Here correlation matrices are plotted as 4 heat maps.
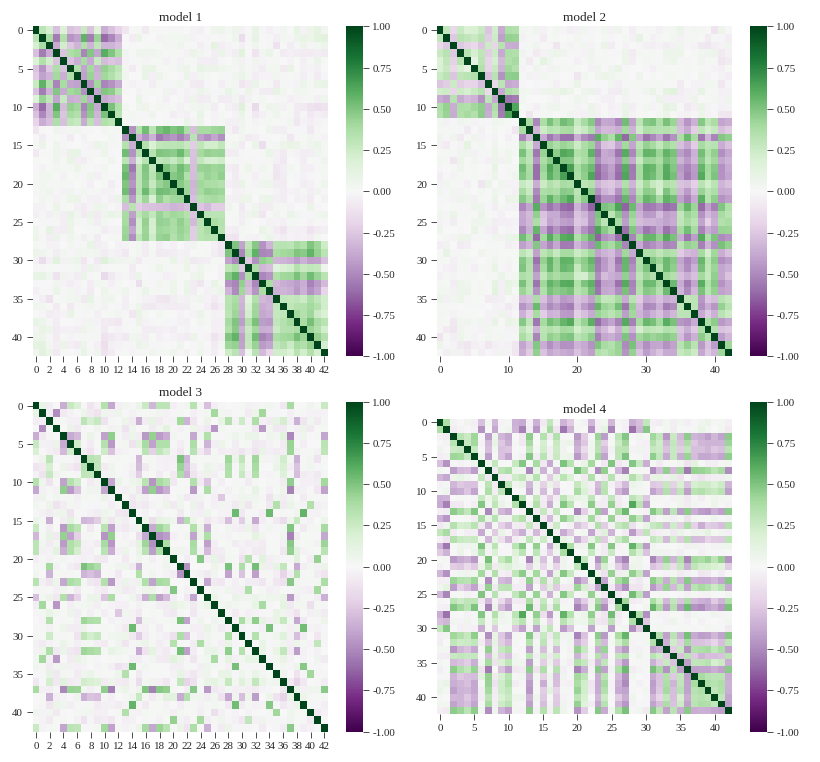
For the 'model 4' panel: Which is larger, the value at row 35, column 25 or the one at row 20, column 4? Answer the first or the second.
the first
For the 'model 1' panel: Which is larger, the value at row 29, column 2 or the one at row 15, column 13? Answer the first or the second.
the second
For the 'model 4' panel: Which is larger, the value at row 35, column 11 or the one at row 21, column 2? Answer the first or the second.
the first
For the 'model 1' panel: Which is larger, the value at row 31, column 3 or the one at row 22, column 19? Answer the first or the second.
the second
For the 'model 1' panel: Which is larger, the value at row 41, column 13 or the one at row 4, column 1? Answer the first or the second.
the second
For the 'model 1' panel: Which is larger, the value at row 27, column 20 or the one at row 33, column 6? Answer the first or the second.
the first
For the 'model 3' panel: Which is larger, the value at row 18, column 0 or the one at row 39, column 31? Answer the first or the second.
the first
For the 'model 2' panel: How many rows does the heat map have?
43
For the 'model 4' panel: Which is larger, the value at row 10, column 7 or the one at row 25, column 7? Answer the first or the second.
the first
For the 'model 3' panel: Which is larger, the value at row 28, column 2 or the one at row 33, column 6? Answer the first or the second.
the first
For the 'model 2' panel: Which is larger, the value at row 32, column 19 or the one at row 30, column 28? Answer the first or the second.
the first
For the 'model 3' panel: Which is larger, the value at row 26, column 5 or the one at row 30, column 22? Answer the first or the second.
the first
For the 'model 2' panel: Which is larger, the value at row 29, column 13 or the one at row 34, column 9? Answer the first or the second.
the first
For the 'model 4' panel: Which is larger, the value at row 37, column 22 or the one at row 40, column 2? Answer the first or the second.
the first
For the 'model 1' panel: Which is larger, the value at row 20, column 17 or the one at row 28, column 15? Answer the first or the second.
the first
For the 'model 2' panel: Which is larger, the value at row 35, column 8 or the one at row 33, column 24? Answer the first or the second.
the first
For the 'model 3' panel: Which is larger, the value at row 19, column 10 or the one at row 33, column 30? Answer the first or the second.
the first
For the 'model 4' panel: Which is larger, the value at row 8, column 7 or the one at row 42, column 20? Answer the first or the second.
the first
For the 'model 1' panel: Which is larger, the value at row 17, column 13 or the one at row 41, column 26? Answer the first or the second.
the first
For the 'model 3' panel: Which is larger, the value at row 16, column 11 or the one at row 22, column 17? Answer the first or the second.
the second
